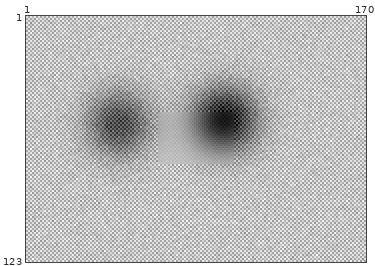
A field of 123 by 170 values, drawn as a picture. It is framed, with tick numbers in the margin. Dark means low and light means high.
Slope: none. Odd patch: calmer, in the centre. Odd rows or columns: none. Dips: two. Ninth with the lowest average: centre. Calmest part: centre. Average level on the scale: 70%.
